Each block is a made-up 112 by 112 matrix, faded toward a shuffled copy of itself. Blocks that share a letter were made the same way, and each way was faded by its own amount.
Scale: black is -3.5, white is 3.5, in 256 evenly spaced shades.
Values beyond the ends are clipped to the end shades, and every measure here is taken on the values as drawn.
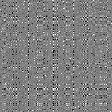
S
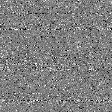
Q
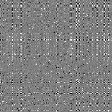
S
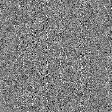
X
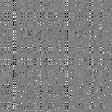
S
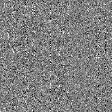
X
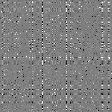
S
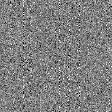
X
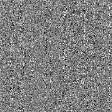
X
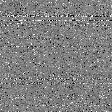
Q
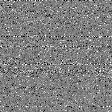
Q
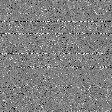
Q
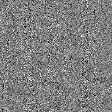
X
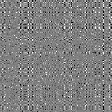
S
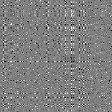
S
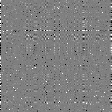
S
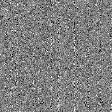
X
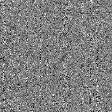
X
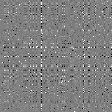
S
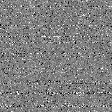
Q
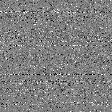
Q
